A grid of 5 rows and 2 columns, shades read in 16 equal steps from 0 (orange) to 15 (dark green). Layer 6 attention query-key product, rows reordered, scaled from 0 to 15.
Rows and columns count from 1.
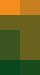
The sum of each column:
48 44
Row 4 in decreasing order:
12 9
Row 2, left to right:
9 9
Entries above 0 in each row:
1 2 2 2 2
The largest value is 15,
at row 5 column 1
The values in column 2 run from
3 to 14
